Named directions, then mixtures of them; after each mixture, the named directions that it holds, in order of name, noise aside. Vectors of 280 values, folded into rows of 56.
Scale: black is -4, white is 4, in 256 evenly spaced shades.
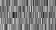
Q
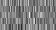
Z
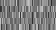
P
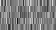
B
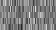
Z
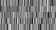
B, P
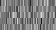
B, Q, Z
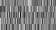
B, P, Q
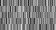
B, Q, Z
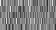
B, Q, Z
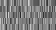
P, Q, Z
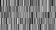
B, P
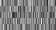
B, Q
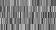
P, Q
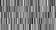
B, P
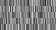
P, Z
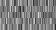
Q, Z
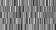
Q, Z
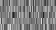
Q, Z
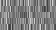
B, Z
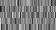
P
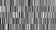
P, Q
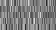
P, Q, Z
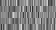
P, Q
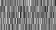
B, P, Q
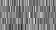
Z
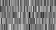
P, Q, Z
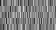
B, Q, Z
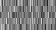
B, P, Q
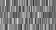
B, Q, Z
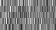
B, Q, Z
